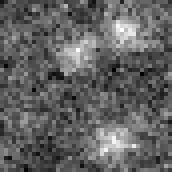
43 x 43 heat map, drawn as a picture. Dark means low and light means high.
Ninth with the highest average: top right. Mirror symmetry: none. Average level on the scale: 40%. Bumps: three.
